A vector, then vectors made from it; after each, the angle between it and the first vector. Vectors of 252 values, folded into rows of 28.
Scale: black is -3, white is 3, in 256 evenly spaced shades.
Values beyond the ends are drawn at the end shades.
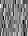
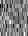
partly opposed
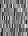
partly opposed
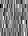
nearly opposite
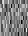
orthogonal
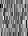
nearly opposite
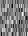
orthogonal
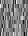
nearly parallel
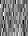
nearly parallel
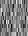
partly aligned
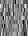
nearly parallel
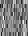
nearly opposite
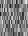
partly opposed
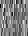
nearly opposite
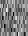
partly aligned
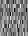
orthogonal
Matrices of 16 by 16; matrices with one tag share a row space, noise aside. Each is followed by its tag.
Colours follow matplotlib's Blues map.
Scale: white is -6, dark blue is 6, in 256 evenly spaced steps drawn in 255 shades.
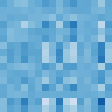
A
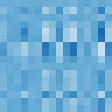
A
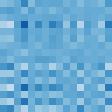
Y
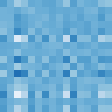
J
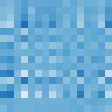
Y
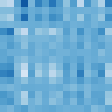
Y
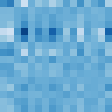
Y
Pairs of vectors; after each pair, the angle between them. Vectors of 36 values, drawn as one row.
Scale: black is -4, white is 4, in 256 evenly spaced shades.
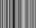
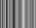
nearly parallel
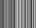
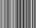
nearly opposite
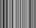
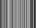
partly aligned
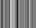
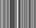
nearly opposite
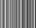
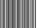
partly aligned
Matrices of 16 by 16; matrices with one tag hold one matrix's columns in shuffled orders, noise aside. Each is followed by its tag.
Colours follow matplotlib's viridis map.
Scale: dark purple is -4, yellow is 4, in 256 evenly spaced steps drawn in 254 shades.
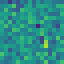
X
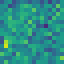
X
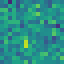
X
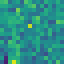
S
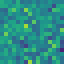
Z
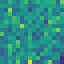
S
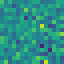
Z
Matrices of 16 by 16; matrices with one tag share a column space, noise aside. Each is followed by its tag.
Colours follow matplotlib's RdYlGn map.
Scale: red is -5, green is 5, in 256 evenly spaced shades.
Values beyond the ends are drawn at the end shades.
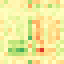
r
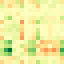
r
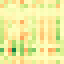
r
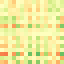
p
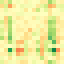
r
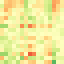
p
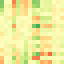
p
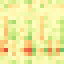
r
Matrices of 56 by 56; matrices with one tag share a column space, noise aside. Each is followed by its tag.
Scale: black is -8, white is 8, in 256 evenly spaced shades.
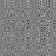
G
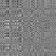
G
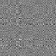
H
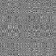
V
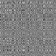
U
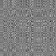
G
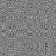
V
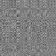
G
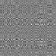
H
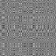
V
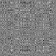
U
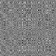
U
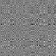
H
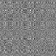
U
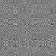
H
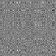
U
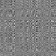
G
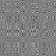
V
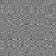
H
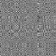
V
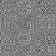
U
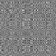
U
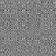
U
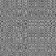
G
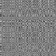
G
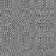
G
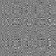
H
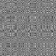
V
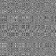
V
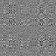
H
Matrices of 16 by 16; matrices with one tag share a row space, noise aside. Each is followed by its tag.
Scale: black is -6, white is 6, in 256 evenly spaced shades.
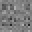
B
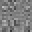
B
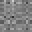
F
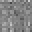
B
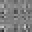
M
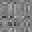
B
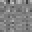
F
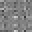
M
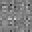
B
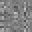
M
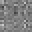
M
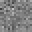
F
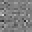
M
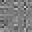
M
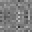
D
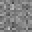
F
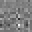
D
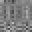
F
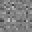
F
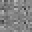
M
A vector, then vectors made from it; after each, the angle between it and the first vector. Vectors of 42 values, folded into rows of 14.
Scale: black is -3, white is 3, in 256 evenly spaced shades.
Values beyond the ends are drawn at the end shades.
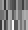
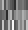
nearly parallel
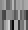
partly opposed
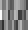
orthogonal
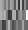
orthogonal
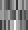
orthogonal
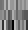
nearly opposite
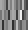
partly opposed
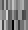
nearly opposite
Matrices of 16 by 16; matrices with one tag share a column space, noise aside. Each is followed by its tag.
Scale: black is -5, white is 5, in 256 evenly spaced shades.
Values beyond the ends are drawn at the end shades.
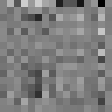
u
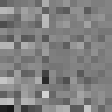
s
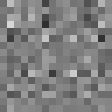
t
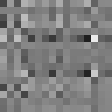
t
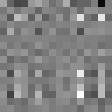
u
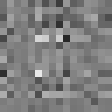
t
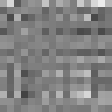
u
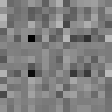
t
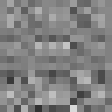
s
